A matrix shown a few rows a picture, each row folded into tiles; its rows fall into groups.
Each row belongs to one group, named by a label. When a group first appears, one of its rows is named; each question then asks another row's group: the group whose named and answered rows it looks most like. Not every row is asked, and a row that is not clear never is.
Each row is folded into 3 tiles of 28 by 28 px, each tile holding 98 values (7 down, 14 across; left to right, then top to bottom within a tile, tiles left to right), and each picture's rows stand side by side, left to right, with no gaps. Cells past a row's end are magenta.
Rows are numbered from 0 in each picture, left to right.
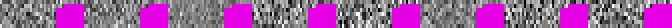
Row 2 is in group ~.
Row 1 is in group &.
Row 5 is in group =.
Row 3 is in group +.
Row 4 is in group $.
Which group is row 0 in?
=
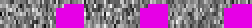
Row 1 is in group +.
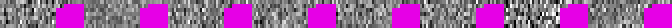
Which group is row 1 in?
=
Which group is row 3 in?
$
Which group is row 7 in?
&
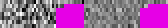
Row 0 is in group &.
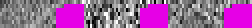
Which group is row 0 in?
&
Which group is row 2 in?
=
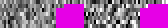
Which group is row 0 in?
$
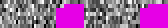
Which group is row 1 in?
=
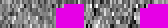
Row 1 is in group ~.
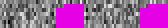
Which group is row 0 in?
$
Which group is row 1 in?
+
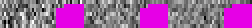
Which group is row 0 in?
$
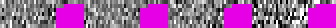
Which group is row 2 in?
~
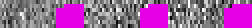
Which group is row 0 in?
$
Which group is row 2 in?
+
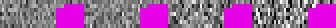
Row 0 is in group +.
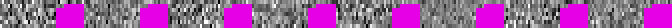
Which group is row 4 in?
+
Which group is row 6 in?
~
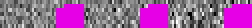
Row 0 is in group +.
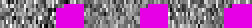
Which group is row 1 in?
&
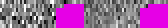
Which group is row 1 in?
&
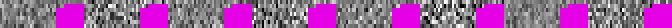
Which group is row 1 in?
=
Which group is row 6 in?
$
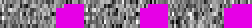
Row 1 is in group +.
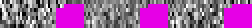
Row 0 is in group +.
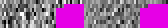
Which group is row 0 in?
$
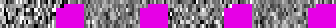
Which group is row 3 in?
$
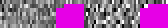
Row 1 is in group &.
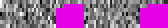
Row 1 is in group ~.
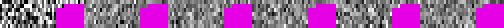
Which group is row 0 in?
=
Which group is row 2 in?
$
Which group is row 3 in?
&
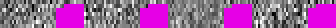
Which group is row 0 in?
&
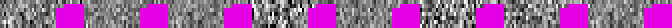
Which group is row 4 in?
+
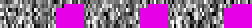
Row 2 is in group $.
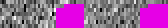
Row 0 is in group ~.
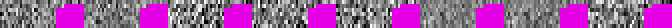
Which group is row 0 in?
+
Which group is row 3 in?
~
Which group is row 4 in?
+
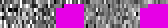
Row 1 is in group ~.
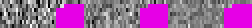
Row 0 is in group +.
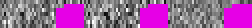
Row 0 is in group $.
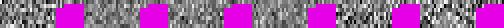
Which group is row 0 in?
=
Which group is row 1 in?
=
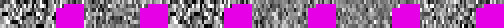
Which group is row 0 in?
=
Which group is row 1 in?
=
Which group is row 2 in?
=
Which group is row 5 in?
~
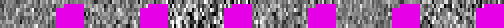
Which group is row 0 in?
+
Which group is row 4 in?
~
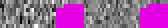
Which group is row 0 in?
+
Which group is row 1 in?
=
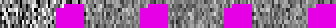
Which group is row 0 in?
+
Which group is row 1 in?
+
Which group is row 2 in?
$
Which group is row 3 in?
+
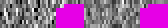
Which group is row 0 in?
+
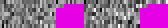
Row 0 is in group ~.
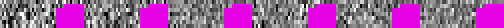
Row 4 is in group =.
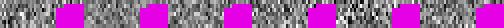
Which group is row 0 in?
$
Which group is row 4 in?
=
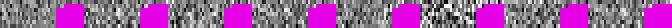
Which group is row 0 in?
+
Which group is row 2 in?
$
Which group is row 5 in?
=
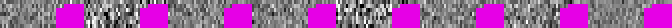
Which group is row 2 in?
&
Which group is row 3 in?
&
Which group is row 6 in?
~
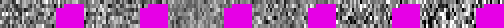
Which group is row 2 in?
$
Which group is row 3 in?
=
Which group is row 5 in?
$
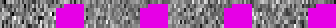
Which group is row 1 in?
~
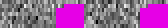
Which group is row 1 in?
=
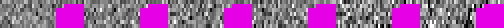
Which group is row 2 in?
=
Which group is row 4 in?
~
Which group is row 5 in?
~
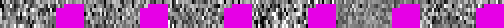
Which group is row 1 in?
+
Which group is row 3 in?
$
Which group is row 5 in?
=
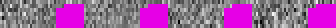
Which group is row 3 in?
$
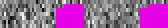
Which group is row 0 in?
$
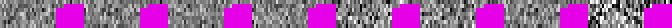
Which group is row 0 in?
$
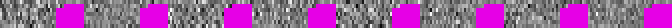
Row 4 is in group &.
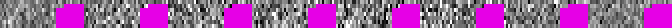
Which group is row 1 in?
&
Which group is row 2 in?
&
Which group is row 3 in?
$
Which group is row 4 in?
~
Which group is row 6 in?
~
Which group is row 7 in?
=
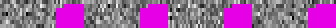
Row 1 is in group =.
